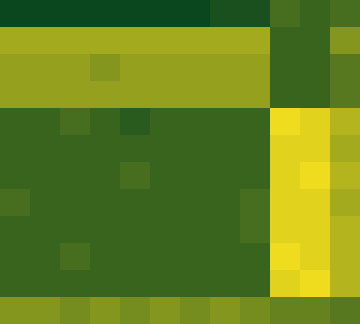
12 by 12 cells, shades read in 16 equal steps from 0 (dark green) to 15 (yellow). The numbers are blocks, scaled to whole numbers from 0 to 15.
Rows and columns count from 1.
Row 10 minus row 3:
-6 -6 -5 -5 -6 -6 -6 -6 -6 12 11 6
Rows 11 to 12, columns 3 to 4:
3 3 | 7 8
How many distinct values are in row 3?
4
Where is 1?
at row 1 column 8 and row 1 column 9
